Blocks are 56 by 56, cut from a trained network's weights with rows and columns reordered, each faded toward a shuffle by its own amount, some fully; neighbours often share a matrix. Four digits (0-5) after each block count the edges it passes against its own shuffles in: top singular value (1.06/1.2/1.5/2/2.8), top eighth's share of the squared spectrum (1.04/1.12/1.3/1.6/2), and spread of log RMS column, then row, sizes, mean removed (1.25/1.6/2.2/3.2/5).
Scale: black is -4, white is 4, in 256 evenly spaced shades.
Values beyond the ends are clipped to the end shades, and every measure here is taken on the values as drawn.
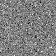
0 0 0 0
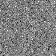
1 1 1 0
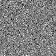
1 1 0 0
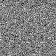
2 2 0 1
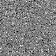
2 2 0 1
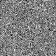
0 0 0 0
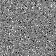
0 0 0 0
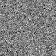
2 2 0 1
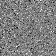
1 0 0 0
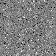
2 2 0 0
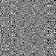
3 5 3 2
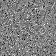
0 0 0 0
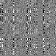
4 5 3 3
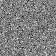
1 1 0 0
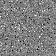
1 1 0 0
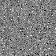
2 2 0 0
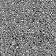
2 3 1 1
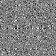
3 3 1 2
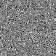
1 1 0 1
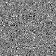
3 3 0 2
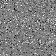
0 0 0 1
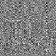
4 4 2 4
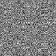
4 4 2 3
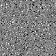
2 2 0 2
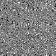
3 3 1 1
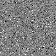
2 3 1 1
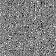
2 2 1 0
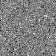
0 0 0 0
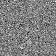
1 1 0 0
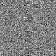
3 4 1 2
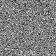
1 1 0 0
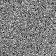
0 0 0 0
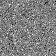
0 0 0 0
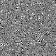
2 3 1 1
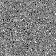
2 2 0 1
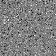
2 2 0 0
